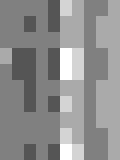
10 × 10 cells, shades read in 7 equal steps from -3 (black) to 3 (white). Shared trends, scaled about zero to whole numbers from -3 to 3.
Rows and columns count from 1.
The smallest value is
-1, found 14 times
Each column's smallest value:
0 -1 -1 0 -1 1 1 0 0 1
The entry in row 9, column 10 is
1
